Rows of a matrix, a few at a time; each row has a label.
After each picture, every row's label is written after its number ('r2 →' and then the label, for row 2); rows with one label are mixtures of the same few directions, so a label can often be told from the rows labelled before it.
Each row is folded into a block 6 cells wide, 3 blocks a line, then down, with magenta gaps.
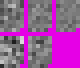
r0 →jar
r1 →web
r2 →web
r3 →jar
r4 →jar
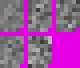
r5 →web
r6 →jar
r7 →web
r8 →jar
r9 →jar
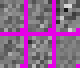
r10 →web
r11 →web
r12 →jar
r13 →web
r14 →web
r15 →web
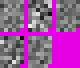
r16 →web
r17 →jar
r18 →web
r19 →web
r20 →web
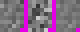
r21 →web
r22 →web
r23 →web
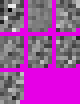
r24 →jar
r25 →jar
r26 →jar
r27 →web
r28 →web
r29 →web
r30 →web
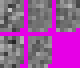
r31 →jar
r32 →jar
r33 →jar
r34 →jar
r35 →web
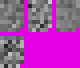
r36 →web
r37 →web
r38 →jar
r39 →web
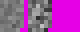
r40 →web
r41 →web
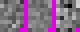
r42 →web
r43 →jar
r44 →jar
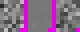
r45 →web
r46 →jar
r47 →jar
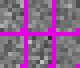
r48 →jar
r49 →jar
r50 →jar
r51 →web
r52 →web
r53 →jar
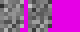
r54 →web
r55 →web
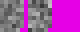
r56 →web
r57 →jar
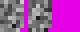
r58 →web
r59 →web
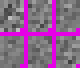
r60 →web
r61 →web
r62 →jar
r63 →jar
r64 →jar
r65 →web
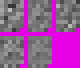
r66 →jar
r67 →web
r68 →web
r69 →web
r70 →web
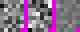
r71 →web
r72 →jar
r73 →web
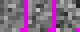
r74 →jar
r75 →jar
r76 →jar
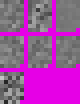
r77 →web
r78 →jar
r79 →jar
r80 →jar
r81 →web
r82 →web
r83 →web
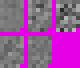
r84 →jar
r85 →jar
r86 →web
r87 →web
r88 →web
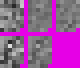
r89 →jar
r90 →jar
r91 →web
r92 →jar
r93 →jar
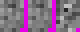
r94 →jar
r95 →jar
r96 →jar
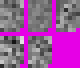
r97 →jar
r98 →web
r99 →jar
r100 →jar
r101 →jar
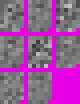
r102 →jar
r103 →jar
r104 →jar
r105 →jar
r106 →web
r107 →jar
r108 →web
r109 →jar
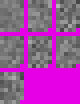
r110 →jar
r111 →jar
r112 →web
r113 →web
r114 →web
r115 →web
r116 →jar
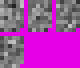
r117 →jar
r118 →web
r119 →web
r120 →jar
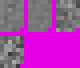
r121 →jar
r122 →web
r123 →jar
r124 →web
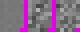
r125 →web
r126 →jar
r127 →web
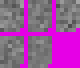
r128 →jar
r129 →web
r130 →web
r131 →jar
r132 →jar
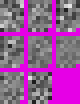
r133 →jar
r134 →web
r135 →jar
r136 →jar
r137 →jar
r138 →web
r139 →web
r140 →web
